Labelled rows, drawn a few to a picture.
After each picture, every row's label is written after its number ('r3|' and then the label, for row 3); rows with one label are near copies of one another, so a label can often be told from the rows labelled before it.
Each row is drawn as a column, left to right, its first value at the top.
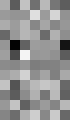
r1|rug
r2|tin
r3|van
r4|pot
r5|rug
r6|pot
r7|tin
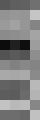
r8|tin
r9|tin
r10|tin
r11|pot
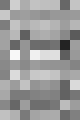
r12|pot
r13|van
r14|rug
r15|van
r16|van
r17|van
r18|tin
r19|rug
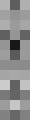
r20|rug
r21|tin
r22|rug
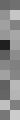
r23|tin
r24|pot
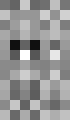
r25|pot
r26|tin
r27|van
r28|tin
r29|pot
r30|van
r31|pot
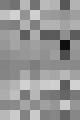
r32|pot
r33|pot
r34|rug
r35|pot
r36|rug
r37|rug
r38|tin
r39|rug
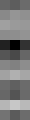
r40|tin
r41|tin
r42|tin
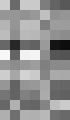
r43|van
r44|tin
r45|van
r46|van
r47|pot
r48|tin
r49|tin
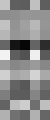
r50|van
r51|tin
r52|tin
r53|van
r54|tin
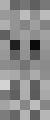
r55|rug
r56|tin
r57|pot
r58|tin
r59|pot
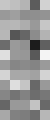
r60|van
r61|rug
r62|rug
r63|tin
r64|van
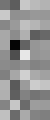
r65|pot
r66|tin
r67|van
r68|rug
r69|rug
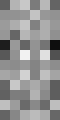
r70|tin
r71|rug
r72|van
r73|pot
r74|van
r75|tin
